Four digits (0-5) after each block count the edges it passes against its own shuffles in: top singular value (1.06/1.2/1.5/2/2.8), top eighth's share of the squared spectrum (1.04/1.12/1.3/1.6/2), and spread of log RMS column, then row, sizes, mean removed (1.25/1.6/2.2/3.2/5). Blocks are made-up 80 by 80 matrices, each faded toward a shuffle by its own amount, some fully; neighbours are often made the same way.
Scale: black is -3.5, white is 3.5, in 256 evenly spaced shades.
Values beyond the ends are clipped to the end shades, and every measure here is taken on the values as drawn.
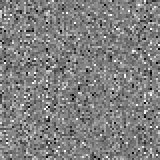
1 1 2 0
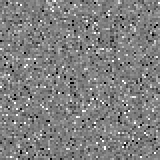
0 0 0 0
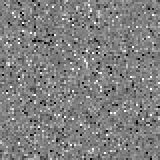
0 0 1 0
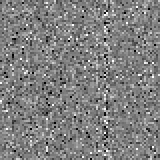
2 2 2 0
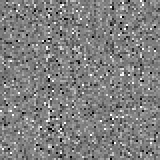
1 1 2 0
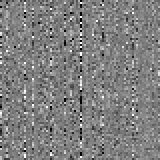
3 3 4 0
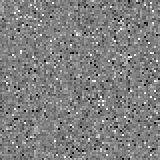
0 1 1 0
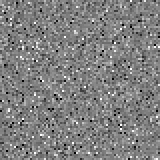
1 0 0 0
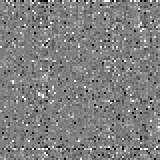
4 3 1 2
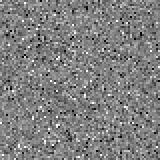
0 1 0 0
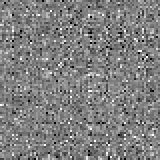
4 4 2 2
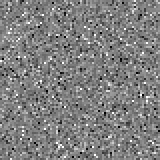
1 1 0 0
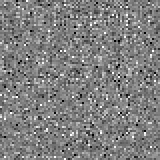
3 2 1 1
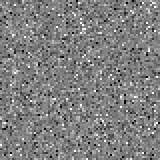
0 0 0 0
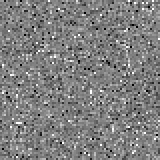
2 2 0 0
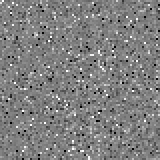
1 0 0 0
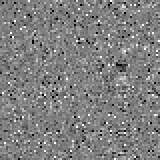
3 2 1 1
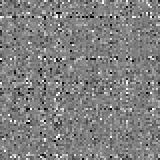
2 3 3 3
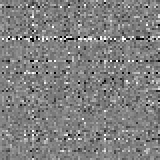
3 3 3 3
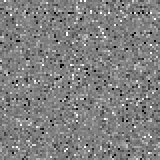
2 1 0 1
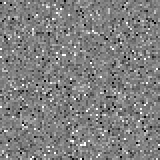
0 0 0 0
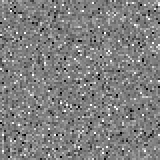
0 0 0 0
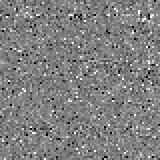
1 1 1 1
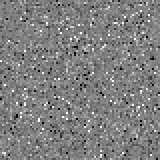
0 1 0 0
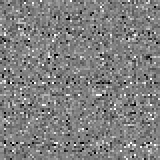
2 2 2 2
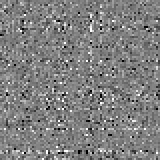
2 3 2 3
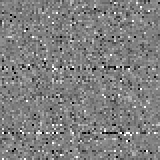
2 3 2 2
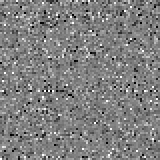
1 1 1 2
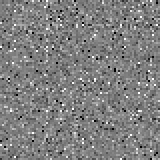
1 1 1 1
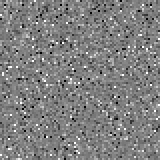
0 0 0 0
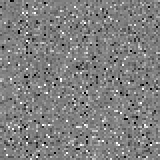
3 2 1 0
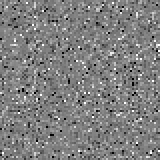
3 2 0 0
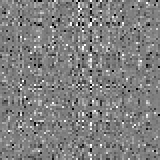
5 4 3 2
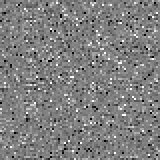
3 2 0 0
